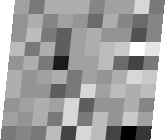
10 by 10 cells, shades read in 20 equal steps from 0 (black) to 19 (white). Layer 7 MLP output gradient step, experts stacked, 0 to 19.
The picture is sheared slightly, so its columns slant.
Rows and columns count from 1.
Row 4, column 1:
14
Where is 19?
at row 4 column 9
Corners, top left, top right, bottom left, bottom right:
12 9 9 4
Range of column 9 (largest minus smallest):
19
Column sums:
117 113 112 96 115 116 126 110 111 110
